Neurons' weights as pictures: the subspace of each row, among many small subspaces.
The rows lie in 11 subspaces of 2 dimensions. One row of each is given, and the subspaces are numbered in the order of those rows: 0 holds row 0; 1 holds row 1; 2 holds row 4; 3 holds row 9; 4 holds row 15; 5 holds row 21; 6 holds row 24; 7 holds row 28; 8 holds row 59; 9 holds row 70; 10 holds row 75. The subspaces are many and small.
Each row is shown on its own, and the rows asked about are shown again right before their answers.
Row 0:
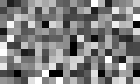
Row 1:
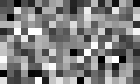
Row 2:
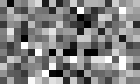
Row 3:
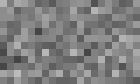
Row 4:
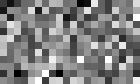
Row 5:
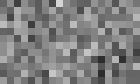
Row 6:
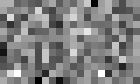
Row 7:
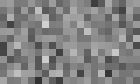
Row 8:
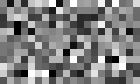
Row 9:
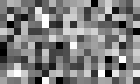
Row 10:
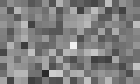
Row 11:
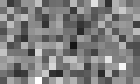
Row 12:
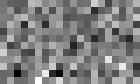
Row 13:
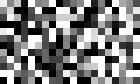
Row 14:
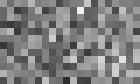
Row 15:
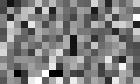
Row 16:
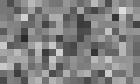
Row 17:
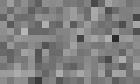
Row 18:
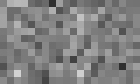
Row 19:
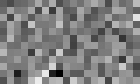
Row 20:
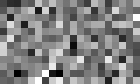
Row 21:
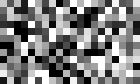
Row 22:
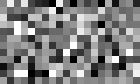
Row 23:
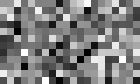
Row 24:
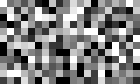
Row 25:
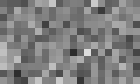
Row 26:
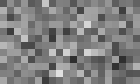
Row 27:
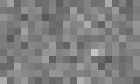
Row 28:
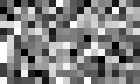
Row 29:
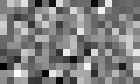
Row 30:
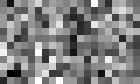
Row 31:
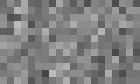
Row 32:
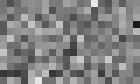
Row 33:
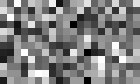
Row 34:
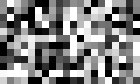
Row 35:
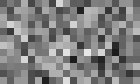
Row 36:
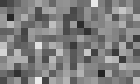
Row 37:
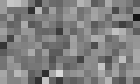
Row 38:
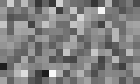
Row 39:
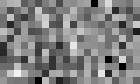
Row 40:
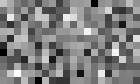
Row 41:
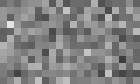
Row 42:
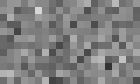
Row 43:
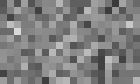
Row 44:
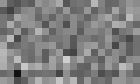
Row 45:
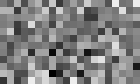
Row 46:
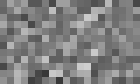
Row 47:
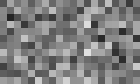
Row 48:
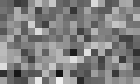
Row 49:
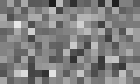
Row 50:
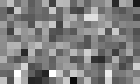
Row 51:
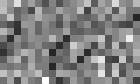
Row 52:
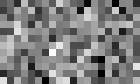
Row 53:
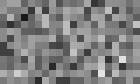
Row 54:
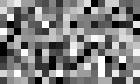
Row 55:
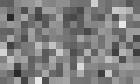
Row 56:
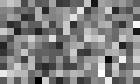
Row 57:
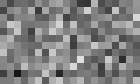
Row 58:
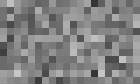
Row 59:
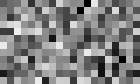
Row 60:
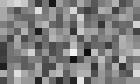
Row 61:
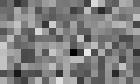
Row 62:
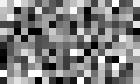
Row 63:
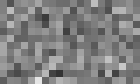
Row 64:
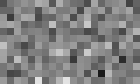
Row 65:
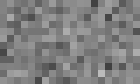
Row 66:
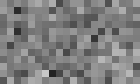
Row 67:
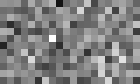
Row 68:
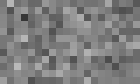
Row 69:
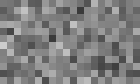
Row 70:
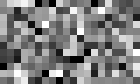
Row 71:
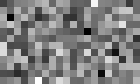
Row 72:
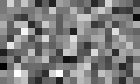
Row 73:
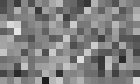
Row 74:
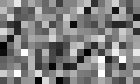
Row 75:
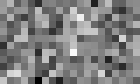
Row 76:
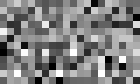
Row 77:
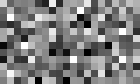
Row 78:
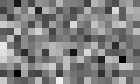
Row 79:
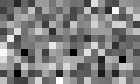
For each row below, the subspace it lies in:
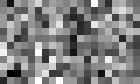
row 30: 10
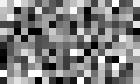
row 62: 1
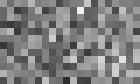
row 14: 8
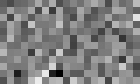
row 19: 4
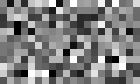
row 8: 1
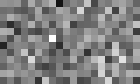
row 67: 8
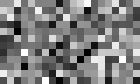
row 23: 2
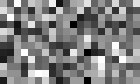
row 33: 7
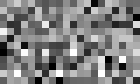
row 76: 0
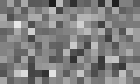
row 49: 1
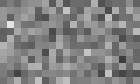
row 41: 3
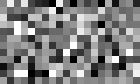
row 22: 1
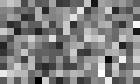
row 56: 8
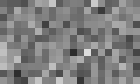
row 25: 9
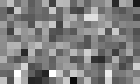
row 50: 2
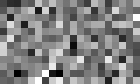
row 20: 4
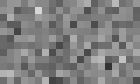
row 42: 2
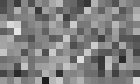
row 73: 2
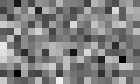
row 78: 7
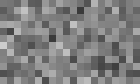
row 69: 8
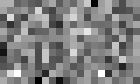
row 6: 10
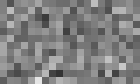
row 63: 3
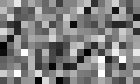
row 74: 0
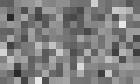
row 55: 6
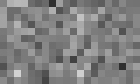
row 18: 1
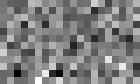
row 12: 0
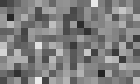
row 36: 6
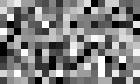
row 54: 0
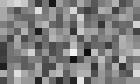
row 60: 1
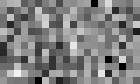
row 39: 3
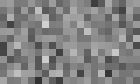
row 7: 6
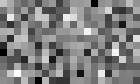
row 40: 6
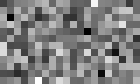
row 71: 6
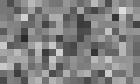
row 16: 6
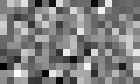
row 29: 9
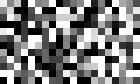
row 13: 8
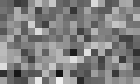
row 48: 9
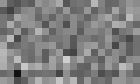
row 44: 7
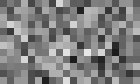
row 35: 5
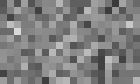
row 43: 2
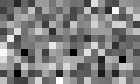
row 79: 7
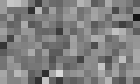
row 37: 4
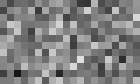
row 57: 2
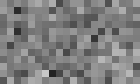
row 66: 0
